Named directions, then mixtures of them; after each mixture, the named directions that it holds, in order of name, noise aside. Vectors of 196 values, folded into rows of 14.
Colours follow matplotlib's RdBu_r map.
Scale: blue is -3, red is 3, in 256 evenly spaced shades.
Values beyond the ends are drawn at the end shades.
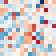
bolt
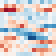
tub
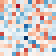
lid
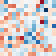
bolt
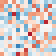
bolt, lid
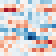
tub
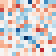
lid, tub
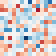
bolt, lid, tub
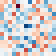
lid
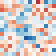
lid, tub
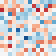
bolt, lid, tub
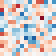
bolt, lid, tub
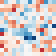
bolt, lid, tub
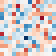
lid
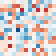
bolt, lid, tub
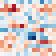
tub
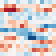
tub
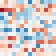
bolt, lid, tub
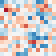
lid, tub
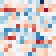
bolt, tub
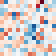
bolt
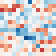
lid, tub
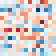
bolt, lid, tub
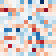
bolt, tub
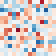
bolt, lid, tub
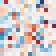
bolt
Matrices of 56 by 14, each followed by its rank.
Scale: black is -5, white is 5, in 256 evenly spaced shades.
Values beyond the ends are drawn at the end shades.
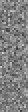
full rank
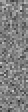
full rank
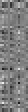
two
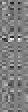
two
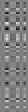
one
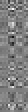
two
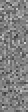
full rank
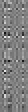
two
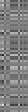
one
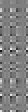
one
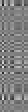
one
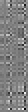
two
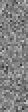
full rank
